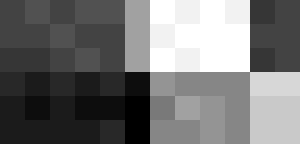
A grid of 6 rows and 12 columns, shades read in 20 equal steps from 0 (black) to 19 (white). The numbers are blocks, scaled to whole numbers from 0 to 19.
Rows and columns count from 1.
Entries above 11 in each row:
5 5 5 2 3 2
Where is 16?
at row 4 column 11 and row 4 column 12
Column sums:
21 20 23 22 23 37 86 87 89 86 59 61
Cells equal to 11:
3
